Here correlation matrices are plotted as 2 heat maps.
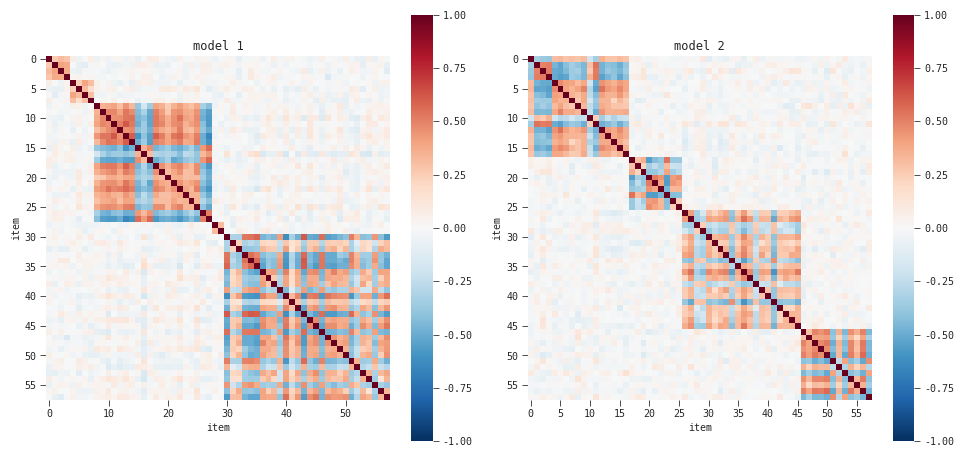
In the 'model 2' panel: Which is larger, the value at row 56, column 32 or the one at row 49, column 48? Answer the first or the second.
the second
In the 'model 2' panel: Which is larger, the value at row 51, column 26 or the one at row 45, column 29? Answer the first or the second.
the first
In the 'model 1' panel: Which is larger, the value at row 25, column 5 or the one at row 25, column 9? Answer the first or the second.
the second
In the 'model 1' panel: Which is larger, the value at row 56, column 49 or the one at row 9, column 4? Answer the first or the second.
the first
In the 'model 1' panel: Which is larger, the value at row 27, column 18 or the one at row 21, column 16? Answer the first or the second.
the second
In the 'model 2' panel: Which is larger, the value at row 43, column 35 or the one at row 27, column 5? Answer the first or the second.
the first
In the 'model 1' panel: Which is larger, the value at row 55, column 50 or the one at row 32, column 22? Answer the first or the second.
the second
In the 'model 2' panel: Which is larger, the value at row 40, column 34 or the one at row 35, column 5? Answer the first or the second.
the second
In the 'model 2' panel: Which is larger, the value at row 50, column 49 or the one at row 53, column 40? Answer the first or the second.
the first
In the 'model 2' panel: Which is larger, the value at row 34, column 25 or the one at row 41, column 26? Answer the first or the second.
the first
